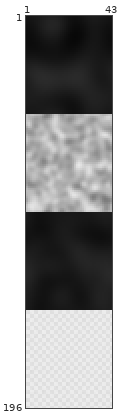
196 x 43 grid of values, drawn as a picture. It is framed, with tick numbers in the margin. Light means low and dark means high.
The table splits into 4 rows of 1 panel. Panel 1,1: very high, smooth, faint in contrast. Panel 2,1: low, blotchy. Panel 3,1: very high, smooth, faint in contrast. Panel 4,1: very low, checkered, faint in contrast.
